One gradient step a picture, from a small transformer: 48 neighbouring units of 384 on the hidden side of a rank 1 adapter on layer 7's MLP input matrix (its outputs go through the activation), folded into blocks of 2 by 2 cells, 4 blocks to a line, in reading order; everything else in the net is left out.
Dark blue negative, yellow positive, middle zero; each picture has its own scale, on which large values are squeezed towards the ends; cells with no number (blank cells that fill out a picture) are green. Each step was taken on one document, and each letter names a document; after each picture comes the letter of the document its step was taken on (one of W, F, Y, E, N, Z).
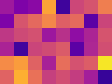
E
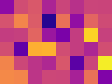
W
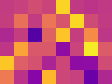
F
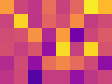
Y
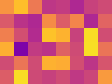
E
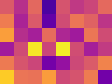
F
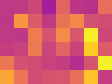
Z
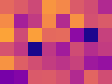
F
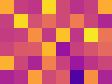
W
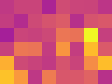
Z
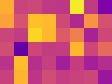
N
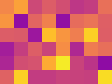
E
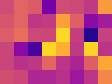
Y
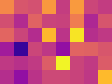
N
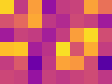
Y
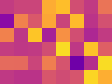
Z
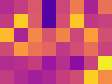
F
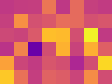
Z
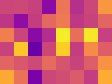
Z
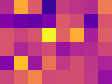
E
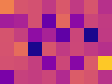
W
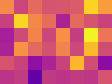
Y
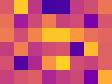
E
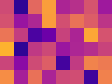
E
